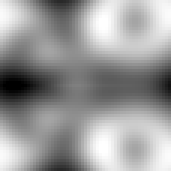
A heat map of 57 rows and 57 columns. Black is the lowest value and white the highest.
Lone odd cells: none. Mirror symmetry: top to bottom. Ninth with the lowest average: middle left. Grain: smooth.
